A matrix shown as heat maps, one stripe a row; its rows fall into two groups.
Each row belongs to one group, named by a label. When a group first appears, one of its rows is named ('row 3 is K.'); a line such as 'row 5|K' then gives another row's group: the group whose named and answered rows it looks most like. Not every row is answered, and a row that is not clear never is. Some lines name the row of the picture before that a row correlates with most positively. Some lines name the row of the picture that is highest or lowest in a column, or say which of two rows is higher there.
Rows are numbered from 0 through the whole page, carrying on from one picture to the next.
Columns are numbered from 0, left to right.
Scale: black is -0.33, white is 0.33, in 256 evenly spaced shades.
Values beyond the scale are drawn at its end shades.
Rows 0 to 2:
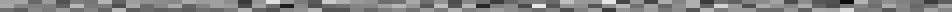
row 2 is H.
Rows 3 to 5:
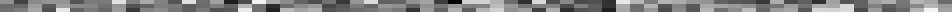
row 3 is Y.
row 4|H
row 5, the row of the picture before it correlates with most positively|2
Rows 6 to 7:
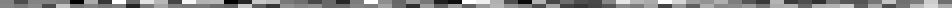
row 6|Y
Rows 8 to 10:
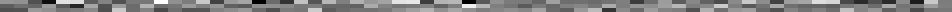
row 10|H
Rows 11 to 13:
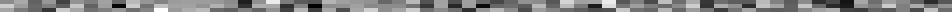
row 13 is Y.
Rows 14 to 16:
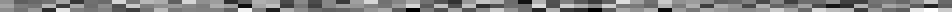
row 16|H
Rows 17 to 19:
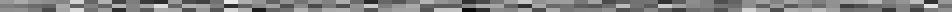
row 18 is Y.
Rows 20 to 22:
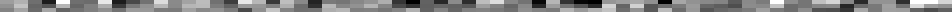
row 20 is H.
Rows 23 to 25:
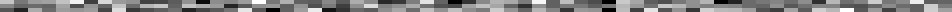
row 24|Y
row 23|Y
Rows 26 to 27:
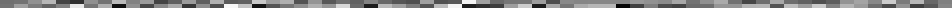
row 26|Y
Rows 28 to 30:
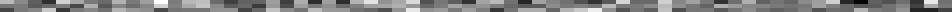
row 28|Y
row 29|Y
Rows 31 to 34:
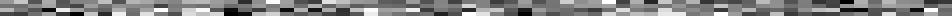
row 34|Y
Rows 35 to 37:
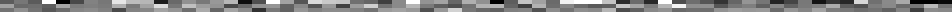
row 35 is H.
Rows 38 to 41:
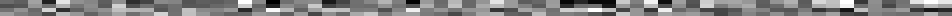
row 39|H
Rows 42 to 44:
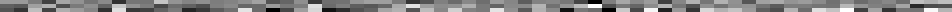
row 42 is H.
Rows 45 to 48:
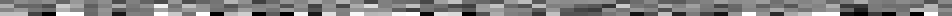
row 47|H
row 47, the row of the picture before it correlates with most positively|42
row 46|Y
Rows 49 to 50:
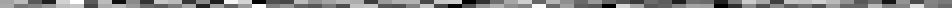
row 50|Y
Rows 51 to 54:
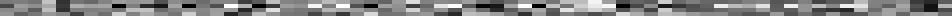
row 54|Y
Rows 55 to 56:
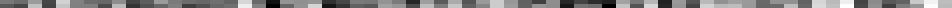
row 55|H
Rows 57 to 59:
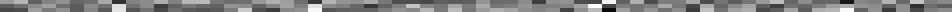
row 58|H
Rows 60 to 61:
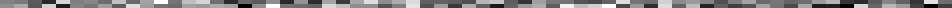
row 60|Y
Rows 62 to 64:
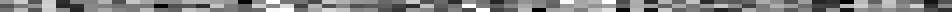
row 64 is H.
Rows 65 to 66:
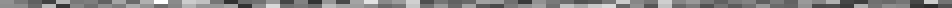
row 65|Y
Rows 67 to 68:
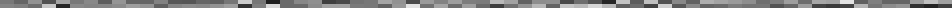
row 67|H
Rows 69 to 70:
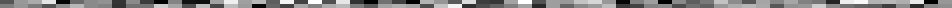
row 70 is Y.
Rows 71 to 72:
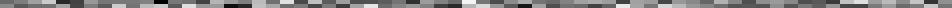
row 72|Y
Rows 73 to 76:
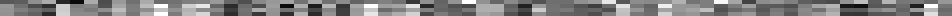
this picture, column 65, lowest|74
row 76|Y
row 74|Y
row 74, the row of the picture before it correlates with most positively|72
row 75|Y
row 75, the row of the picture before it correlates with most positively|72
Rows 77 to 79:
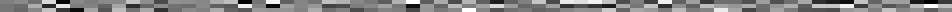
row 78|H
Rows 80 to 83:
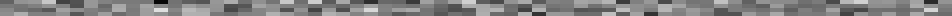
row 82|Y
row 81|Y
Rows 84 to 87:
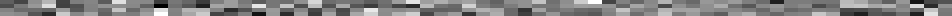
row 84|H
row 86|Y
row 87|Y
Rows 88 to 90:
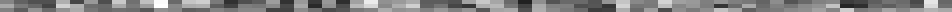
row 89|Y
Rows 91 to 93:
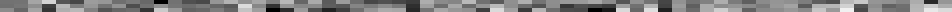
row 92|H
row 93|H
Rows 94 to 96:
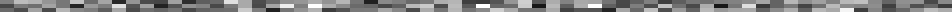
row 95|H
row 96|H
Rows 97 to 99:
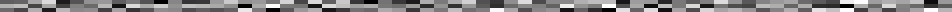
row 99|H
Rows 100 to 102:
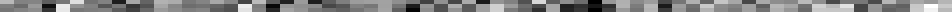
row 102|H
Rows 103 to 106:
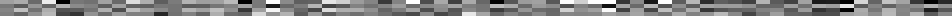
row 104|H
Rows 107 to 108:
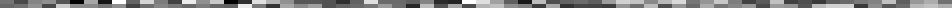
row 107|Y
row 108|H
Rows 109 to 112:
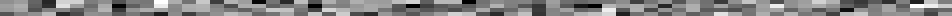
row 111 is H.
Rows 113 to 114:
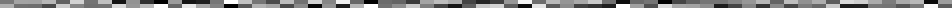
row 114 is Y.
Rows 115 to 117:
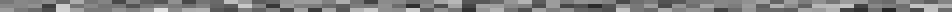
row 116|H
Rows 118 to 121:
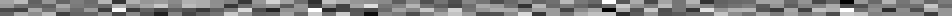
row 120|H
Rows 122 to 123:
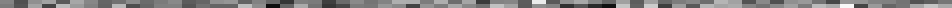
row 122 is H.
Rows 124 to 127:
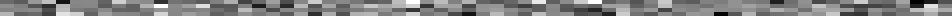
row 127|Y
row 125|Y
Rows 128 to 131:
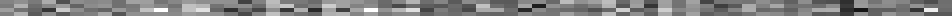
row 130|Y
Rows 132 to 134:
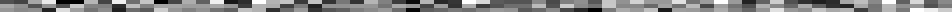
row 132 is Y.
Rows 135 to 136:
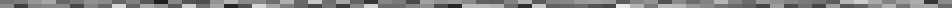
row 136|Y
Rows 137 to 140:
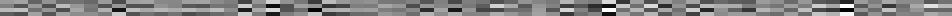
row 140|H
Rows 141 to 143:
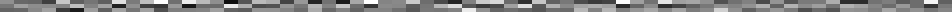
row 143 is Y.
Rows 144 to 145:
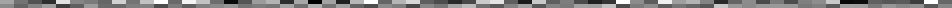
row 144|Y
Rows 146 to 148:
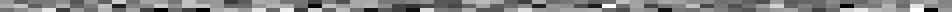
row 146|Y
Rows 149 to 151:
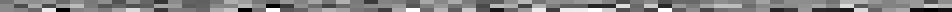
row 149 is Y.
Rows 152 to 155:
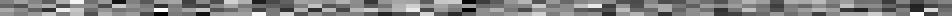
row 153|H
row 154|Y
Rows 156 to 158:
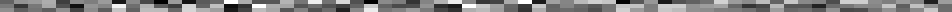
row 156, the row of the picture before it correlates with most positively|152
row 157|Y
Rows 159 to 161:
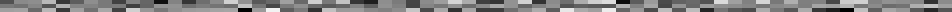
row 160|H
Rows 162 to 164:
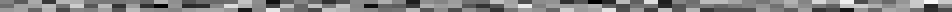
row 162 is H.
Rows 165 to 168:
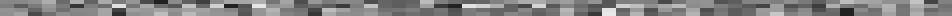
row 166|Y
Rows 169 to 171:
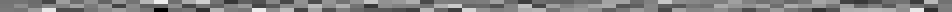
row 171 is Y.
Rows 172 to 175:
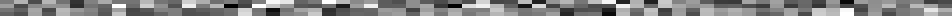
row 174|H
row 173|Y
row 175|H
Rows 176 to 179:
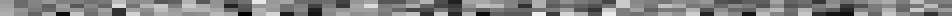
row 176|Y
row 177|Y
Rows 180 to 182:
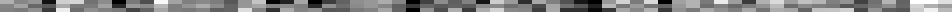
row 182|H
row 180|H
